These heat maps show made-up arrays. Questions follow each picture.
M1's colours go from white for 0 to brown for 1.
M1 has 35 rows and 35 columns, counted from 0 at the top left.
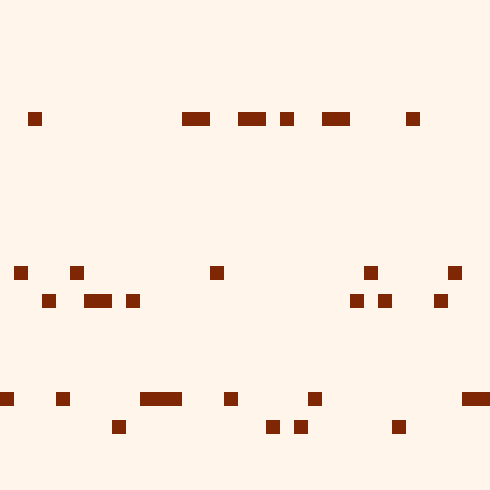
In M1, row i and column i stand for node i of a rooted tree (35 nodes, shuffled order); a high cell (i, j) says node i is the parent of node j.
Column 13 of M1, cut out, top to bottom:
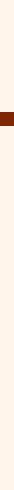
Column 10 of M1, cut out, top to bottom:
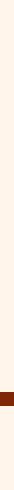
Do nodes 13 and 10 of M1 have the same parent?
no
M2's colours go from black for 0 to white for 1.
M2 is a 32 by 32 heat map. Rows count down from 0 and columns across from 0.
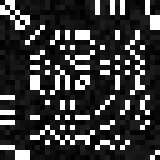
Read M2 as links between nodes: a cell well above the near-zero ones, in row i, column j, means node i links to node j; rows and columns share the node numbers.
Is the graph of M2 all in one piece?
no
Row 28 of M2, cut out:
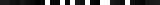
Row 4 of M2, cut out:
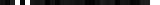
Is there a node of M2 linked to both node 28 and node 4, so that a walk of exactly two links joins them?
no
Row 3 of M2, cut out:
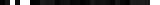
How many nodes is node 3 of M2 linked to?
5
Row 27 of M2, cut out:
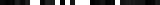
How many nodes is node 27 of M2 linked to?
8
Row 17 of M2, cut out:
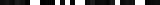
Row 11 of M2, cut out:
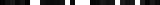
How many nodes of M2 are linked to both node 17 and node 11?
7
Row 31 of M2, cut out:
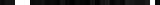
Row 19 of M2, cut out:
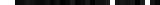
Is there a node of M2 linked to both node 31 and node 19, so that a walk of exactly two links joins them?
no
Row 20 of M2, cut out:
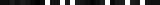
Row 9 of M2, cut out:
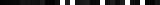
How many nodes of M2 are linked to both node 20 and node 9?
4
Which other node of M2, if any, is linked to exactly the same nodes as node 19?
node 24
